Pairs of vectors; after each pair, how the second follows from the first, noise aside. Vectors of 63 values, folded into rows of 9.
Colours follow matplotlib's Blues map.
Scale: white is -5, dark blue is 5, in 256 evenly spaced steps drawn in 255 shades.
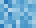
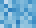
negated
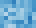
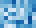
scaled up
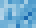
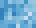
negated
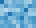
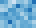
wrapped around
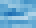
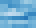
negated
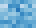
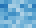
negated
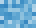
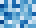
scaled up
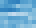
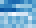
scaled up
